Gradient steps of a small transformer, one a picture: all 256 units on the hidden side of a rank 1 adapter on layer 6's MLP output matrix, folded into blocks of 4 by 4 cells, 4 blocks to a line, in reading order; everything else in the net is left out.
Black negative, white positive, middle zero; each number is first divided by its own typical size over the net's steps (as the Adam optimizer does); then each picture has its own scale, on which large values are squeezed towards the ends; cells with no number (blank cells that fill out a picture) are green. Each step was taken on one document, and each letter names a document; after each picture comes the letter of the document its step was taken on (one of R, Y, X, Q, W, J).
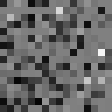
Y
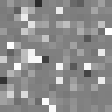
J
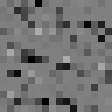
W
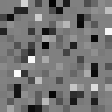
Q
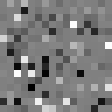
W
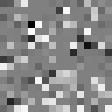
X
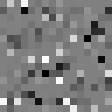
W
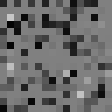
Y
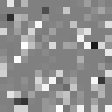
X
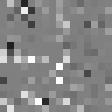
J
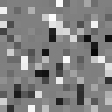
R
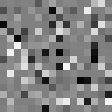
R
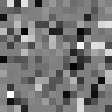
X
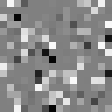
X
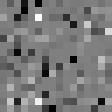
W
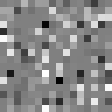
R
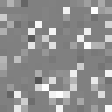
X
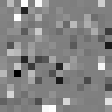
W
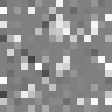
R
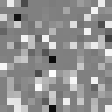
X
